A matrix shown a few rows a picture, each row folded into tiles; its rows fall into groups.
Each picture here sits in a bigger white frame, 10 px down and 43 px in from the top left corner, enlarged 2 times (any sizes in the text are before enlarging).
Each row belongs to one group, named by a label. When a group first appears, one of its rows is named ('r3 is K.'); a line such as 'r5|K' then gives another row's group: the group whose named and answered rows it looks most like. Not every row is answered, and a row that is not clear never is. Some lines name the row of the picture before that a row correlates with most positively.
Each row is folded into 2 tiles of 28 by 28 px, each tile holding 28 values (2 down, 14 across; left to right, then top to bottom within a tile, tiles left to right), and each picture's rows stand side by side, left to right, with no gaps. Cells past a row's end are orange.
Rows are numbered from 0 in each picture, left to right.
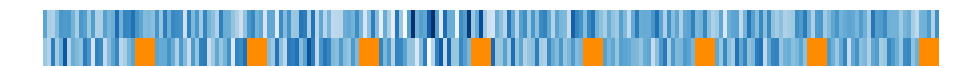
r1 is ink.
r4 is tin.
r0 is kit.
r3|tin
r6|tin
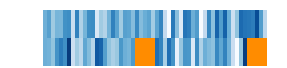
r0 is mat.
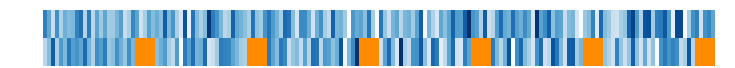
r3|kit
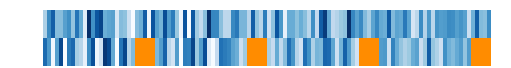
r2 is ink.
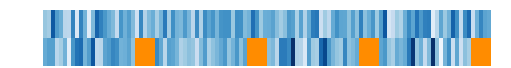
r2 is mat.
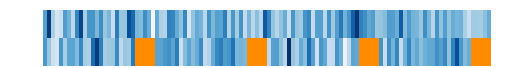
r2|kit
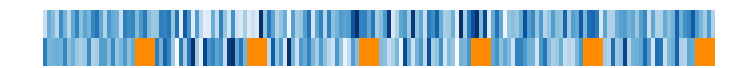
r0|tin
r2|kit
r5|kit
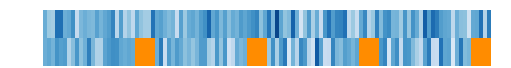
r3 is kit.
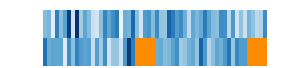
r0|mat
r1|ink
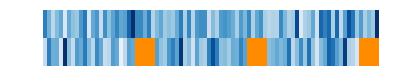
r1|mat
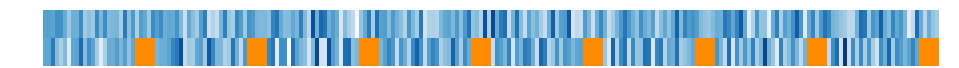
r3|kit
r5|kit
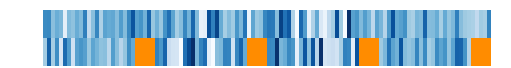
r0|kit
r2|mat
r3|ink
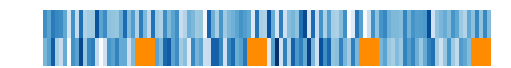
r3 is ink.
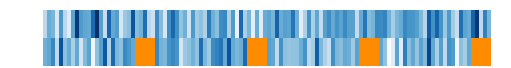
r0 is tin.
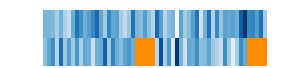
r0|tin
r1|kit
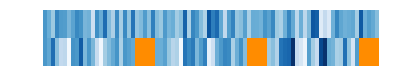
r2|mat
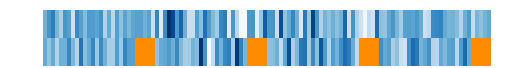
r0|ink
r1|ink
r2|ink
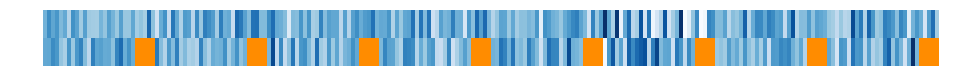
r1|tin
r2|kit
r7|mat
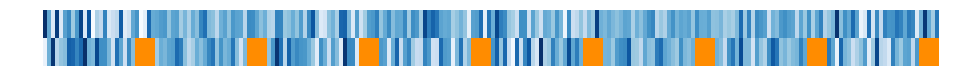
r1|mat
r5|mat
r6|mat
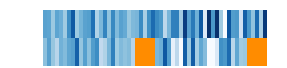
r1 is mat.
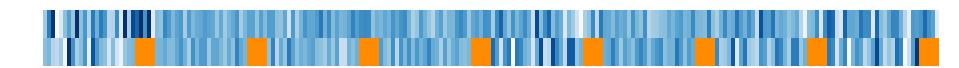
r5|kit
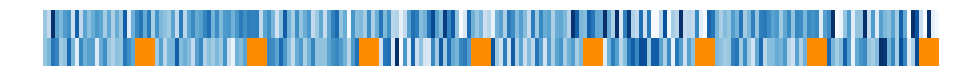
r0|ink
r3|tin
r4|tin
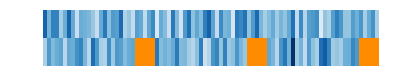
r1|tin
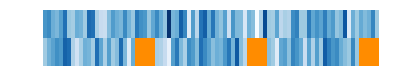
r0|mat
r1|ink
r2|mat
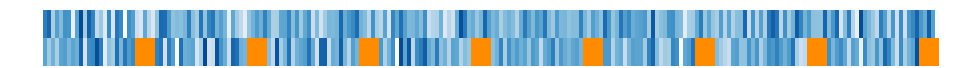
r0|ink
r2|kit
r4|tin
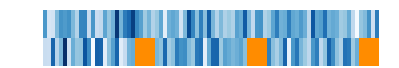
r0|kit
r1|tin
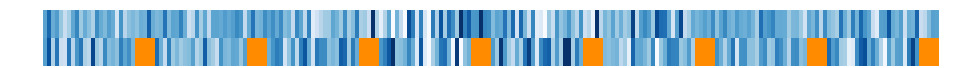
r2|kit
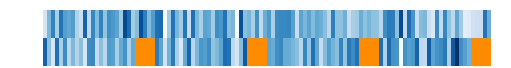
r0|tin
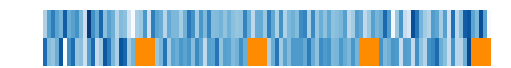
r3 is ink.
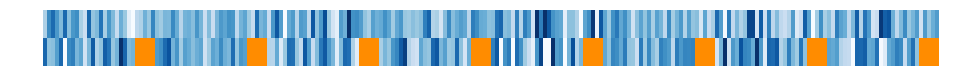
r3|mat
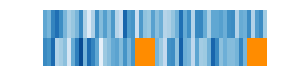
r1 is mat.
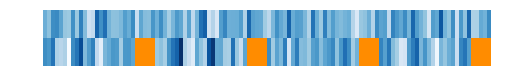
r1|mat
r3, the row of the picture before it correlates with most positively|0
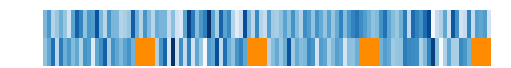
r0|tin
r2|kit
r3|ink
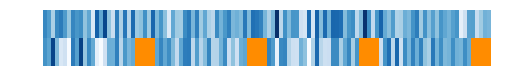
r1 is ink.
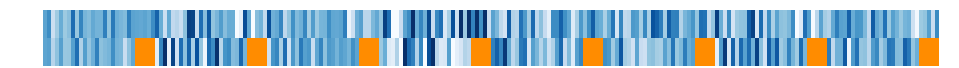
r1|tin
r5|tin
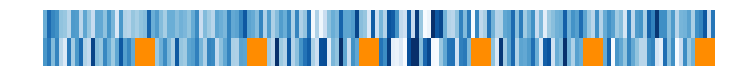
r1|kit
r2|kit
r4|kit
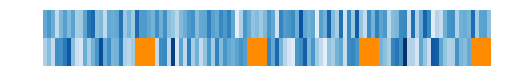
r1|tin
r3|mat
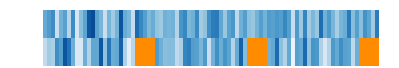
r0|mat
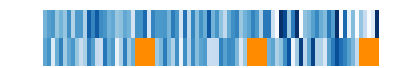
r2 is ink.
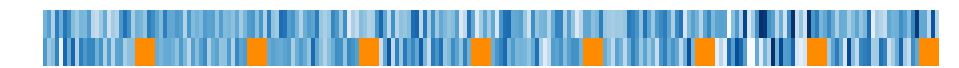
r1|ink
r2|ink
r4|ink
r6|mat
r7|kit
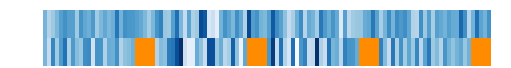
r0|kit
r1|mat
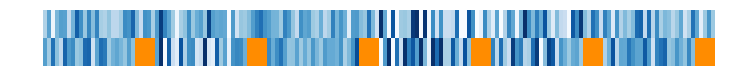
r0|tin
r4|tin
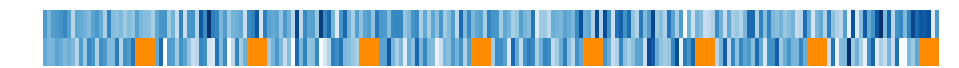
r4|kit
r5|ink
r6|tin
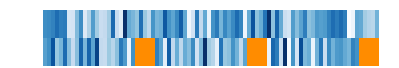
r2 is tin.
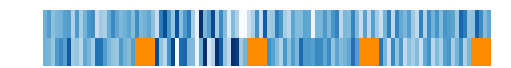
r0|mat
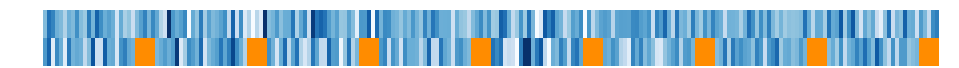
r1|ink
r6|tin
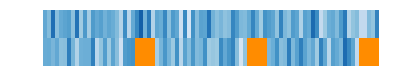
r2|ink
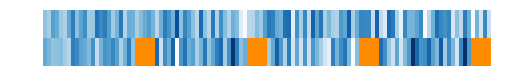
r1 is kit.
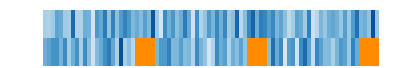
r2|kit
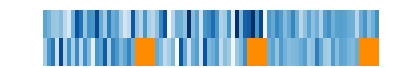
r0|tin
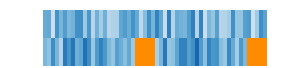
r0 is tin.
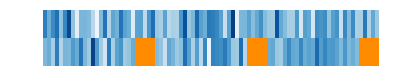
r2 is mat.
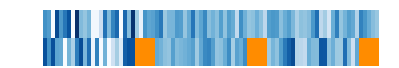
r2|mat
